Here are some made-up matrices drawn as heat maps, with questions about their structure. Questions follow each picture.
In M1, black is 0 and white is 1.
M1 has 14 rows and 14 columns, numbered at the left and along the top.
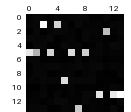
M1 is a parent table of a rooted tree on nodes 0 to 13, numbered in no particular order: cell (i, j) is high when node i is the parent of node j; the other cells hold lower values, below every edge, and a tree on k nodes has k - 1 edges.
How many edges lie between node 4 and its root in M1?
3
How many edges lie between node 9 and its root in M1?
0
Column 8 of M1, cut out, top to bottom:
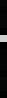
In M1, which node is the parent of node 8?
5
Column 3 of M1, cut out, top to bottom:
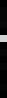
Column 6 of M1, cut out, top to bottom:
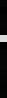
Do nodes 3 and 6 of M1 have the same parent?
yes
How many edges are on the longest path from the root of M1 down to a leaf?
6
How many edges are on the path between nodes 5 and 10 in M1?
4
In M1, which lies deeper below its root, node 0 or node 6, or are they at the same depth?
the same depth
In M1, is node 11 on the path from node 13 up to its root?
yes
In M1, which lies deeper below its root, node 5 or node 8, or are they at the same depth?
node 8
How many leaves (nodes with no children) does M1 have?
8
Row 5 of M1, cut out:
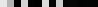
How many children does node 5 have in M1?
5
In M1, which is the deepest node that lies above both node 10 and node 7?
11
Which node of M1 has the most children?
5
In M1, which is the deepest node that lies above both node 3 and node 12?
5
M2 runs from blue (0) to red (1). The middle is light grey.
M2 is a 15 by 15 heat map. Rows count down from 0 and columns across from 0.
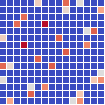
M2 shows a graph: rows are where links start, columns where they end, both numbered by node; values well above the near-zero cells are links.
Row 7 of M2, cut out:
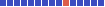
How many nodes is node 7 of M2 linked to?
1
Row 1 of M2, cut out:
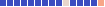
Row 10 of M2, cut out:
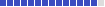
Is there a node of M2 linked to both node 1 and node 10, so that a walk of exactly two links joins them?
yes
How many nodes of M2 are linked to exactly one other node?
4
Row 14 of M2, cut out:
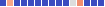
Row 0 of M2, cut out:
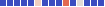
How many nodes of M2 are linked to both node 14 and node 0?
1
